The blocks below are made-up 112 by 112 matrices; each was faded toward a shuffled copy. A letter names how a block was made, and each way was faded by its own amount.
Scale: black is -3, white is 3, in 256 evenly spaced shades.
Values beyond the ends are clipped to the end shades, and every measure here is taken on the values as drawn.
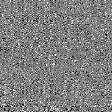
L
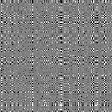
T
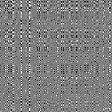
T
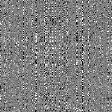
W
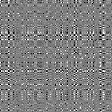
T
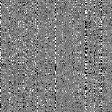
W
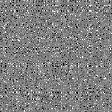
L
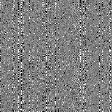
W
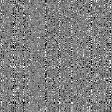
W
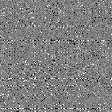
L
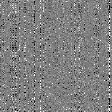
W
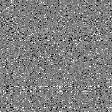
L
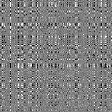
T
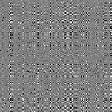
T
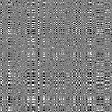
T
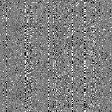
W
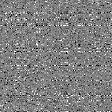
L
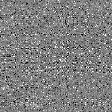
L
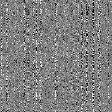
W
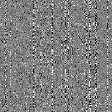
W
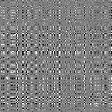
T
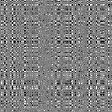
T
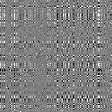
T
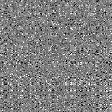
L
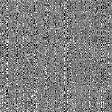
W
